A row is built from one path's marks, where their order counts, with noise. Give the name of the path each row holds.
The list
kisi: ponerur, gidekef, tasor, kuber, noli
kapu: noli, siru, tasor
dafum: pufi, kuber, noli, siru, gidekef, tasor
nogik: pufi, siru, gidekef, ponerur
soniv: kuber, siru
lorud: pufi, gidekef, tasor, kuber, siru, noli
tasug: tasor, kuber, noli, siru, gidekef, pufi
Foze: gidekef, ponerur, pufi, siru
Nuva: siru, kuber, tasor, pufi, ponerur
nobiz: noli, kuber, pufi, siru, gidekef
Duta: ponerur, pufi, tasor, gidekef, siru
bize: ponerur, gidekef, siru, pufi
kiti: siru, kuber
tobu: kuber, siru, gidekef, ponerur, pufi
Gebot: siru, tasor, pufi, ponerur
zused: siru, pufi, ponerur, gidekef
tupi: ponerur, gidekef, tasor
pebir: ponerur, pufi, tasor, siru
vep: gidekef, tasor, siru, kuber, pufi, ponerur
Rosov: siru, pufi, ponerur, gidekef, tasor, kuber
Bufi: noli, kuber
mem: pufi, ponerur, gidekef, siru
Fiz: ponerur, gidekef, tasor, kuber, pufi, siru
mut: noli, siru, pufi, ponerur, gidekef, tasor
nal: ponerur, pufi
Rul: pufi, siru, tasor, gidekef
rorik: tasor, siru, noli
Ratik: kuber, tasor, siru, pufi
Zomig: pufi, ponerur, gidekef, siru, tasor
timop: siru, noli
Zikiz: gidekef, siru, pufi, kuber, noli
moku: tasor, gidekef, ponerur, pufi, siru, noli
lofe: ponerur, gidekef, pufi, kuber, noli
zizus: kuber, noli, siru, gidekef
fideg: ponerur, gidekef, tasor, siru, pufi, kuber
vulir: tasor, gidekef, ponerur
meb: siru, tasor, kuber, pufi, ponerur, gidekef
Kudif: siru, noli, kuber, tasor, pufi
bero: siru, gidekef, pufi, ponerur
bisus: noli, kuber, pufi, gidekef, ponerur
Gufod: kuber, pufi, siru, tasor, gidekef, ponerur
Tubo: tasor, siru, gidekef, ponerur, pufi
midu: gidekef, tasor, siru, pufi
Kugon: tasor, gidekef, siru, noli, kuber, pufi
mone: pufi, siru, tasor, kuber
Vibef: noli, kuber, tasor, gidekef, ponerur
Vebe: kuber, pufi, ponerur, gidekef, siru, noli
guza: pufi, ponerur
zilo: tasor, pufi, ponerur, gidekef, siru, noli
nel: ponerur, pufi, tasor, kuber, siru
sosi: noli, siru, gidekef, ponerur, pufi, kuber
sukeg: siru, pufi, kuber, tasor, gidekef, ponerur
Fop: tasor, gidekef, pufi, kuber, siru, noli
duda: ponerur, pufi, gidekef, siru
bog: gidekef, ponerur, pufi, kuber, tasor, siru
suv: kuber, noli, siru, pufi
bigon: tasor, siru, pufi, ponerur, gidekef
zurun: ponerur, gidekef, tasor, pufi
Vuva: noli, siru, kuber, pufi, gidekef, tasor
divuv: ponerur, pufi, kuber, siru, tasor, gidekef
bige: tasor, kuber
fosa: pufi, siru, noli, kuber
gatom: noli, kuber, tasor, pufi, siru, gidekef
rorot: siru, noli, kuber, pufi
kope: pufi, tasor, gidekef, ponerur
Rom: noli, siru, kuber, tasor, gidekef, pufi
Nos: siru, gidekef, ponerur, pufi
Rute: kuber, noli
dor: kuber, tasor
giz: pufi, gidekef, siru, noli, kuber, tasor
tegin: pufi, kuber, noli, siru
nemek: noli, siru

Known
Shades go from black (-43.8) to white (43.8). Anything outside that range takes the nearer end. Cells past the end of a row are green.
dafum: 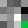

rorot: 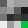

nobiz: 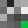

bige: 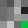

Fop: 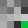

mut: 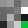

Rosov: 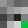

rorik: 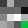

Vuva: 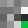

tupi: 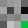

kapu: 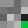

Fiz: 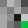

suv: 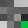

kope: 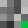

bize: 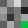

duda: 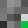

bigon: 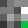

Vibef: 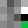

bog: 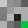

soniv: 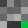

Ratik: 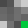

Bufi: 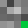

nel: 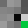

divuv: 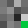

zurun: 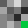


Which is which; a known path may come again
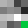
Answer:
lorud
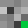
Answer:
vulir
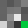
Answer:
Rute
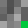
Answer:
dor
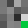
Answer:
divuv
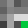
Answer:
zilo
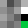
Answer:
Vibef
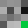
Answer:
tupi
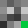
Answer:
zused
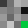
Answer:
tasug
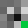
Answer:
meb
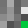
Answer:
nemek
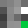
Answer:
sosi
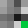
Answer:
sukeg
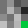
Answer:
timop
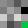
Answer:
tegin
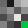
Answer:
zizus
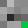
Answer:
Nos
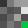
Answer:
tobu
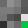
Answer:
duda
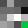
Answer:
rorik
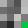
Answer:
kope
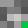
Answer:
mone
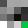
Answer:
Kudif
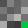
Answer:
soniv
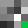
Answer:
nogik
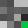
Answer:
suv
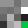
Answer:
mut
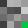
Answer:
Tubo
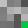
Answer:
Foze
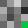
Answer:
bize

